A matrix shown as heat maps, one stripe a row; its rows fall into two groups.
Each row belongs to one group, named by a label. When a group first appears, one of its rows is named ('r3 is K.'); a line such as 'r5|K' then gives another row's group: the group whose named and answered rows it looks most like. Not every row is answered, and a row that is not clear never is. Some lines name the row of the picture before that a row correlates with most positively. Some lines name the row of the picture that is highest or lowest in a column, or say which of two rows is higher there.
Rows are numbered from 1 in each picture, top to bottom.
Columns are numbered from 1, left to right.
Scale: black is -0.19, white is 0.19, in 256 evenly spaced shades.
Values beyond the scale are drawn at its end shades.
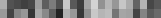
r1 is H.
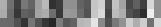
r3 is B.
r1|H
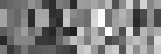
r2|H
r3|H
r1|B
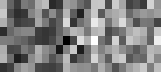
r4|B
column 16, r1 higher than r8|No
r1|H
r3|H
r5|B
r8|B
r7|H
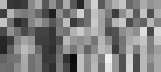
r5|B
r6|B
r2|B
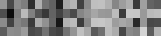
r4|B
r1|H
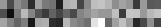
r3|H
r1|H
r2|B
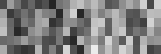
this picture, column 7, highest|3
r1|B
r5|B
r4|H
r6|H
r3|H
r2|H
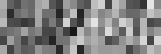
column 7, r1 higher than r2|Yes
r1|H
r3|H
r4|B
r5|B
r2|H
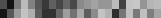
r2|B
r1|B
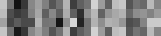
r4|H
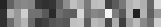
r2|B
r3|B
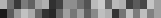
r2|B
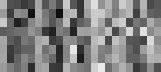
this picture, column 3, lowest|3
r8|H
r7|H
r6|H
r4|B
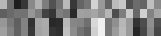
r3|H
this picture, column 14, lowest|2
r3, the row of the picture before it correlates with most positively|8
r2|B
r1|H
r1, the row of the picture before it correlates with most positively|3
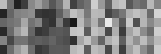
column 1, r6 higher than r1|No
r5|B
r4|B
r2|B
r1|H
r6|B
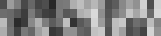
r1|B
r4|H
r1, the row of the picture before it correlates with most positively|2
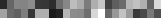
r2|H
